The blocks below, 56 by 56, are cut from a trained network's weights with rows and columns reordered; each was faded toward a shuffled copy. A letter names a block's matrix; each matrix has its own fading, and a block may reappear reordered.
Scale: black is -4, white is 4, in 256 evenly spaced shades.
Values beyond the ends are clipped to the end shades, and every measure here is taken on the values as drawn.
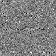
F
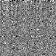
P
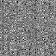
P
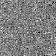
F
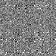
P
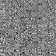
P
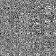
P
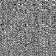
P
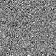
F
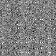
P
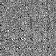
P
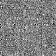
P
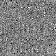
F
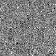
F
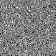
F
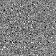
F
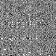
P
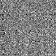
P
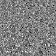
F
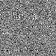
F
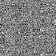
P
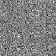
P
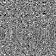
F
